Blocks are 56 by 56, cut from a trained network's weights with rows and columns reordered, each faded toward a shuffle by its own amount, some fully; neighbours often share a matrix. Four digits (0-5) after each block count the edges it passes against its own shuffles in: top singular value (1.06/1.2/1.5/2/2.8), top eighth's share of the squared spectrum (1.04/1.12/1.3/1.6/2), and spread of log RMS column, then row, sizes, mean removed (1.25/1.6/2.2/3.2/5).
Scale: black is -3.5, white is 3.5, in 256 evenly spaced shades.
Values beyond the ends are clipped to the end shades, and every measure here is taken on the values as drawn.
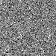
0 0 0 0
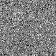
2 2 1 0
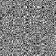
3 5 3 2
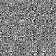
4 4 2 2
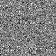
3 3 1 1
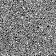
1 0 0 0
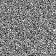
0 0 0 0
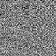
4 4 1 2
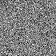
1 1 0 0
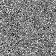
1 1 0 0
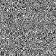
3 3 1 2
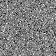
0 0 0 0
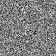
1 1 0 0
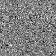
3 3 0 2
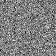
1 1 0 0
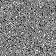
0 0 0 0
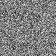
1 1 0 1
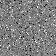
0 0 0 0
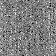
2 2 0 1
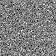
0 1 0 0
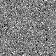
0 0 0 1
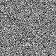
1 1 0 0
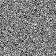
1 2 0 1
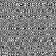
4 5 0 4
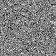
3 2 0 1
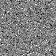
2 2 0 1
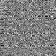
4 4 0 3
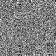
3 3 0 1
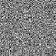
3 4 2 2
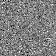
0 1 0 0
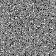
1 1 0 0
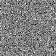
2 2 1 0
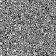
2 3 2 1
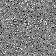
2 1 0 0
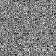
3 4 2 2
